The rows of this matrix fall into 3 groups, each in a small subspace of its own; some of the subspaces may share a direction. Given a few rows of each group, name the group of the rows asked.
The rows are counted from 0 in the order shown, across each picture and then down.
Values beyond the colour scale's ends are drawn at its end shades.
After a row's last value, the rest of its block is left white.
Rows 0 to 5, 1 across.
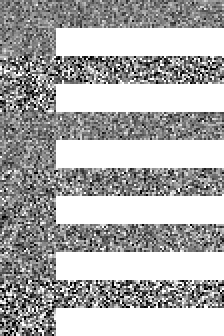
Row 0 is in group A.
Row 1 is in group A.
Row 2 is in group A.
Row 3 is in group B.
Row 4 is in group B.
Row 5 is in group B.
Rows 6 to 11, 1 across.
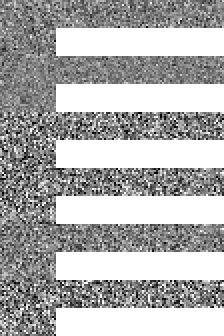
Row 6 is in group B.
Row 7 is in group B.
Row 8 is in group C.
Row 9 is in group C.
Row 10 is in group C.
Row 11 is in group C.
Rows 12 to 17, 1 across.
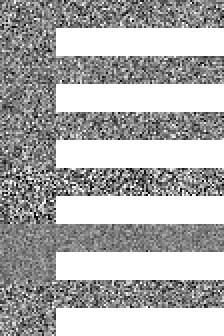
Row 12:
B
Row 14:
C
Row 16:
B
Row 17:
B
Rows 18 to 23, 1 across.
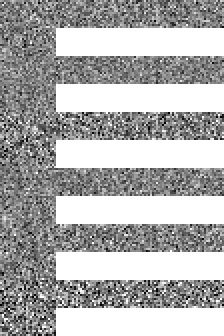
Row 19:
A
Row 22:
B
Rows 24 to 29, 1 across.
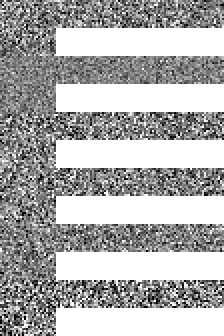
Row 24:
C
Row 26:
B
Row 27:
B
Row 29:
C
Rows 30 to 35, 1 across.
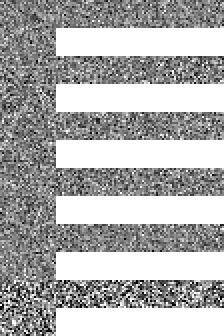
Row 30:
C
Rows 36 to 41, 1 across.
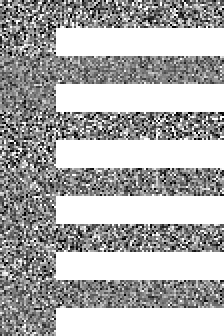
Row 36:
C
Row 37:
C
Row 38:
A
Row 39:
C
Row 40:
C
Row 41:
C
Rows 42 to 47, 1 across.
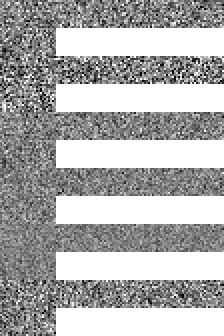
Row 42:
A
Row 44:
A
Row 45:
C
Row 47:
C
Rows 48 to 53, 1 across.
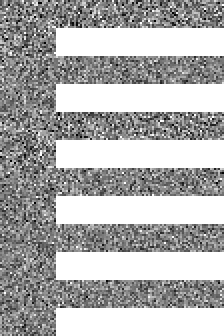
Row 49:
C
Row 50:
A
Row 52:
A
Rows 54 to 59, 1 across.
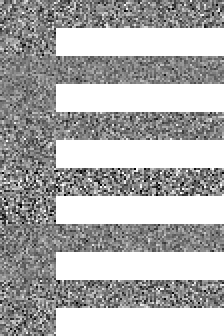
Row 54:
B
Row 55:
A
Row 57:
A
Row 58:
C
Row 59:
A
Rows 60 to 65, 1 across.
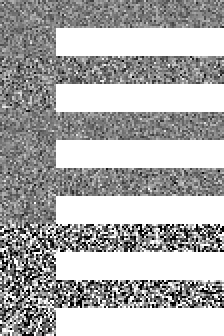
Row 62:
A
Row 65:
A
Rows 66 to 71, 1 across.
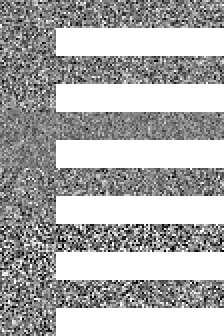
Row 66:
B
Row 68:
C
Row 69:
B
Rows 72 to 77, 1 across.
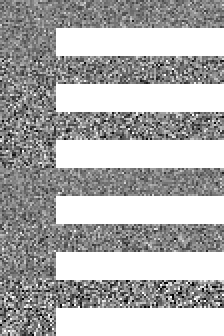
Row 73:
A
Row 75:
C
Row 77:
A
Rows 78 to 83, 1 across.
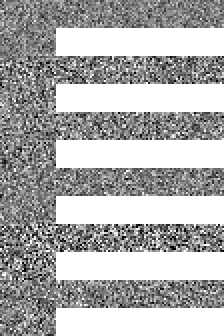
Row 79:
B
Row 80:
A
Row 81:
B
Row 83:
A
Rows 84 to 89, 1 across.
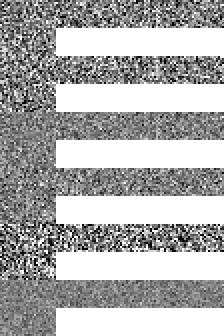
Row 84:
A
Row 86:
A
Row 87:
C
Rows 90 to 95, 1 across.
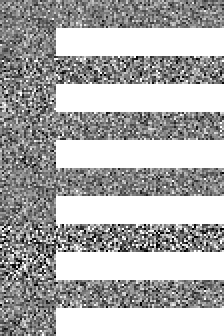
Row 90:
A
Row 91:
A
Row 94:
A
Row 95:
B
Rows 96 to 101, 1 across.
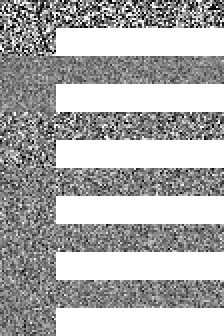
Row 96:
B
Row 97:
C
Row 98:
B
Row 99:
A
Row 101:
C
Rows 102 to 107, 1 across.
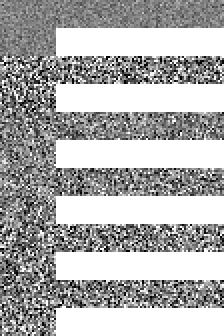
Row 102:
A
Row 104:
B
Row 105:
A
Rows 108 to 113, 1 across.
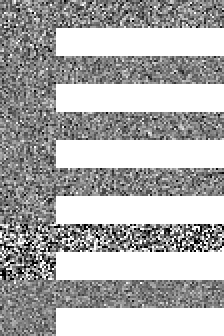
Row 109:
C
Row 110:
C
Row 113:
B
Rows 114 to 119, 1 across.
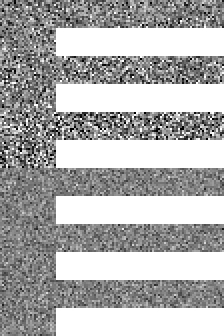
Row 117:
B
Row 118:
C
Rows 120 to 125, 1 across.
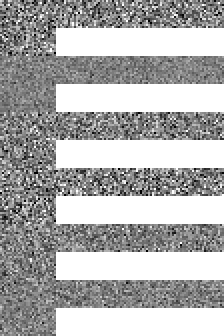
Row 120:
C
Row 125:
B
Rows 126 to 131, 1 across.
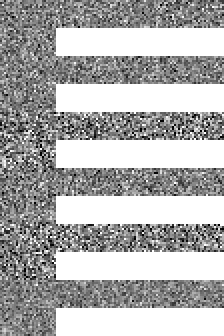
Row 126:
A
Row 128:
A
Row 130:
C
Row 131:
A
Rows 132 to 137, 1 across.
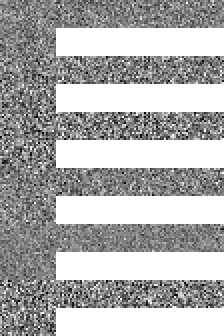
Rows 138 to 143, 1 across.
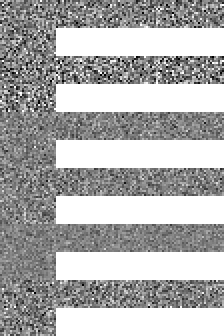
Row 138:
A
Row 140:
C
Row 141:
C
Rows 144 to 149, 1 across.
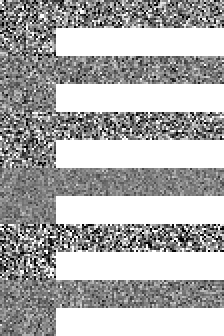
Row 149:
A
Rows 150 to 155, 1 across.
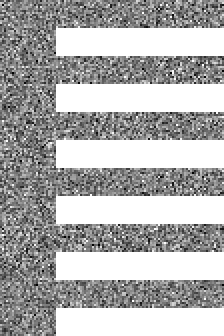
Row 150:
A
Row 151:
A
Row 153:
A
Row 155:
A
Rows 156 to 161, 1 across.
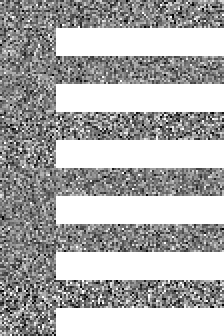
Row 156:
A
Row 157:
A
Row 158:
A
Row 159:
B
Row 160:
A
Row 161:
C
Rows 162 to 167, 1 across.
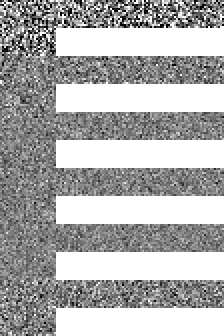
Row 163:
B
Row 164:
B
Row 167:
C
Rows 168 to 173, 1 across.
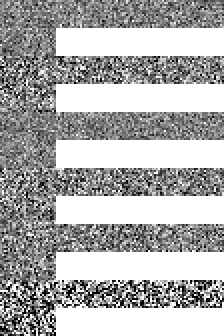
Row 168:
A
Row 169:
C
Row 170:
A
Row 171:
C
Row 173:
B
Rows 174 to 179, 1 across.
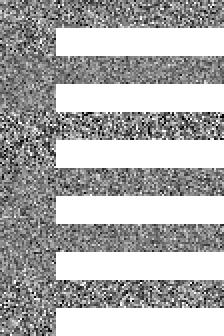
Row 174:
A
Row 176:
C
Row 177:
B
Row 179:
B
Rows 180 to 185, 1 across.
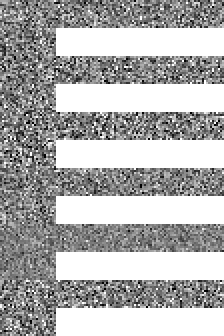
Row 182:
B
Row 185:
B
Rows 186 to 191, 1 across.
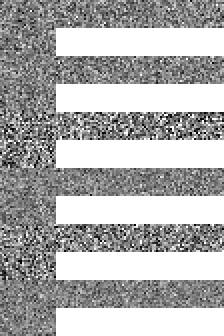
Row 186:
B
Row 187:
A
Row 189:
A
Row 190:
A
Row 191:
C
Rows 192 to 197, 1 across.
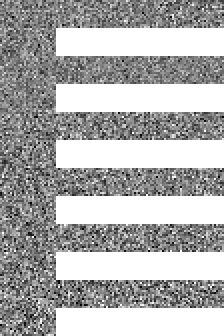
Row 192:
A
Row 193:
C
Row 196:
B
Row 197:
A
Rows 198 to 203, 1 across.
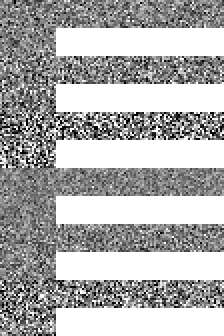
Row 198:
B
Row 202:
A
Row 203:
C
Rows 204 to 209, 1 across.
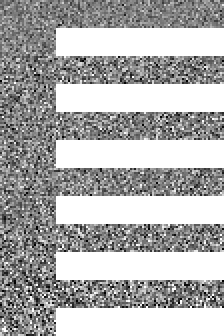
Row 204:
C
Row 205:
B
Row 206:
A
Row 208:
C
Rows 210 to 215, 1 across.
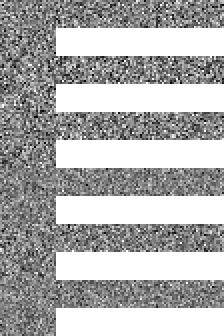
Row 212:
B
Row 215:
A
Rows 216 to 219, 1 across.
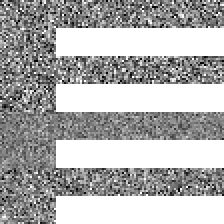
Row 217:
A
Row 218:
C
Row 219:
B
